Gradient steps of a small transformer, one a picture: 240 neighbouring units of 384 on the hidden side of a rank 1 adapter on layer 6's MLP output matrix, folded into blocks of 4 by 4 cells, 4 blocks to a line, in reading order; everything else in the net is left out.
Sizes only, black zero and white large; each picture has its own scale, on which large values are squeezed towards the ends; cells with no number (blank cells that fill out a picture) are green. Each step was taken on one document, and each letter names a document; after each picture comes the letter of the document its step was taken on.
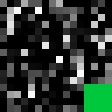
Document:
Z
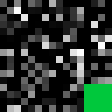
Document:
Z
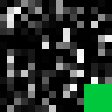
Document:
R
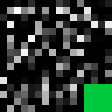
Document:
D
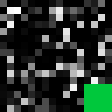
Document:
R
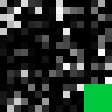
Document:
R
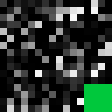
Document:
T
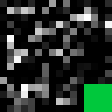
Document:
D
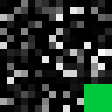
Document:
T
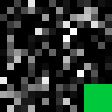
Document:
D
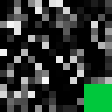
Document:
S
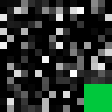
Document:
T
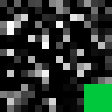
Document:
S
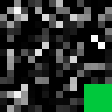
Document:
S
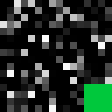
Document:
S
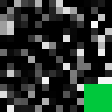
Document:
Z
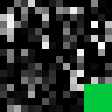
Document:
Z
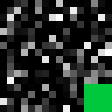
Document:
T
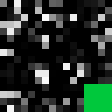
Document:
S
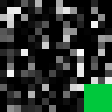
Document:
Z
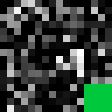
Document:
Z
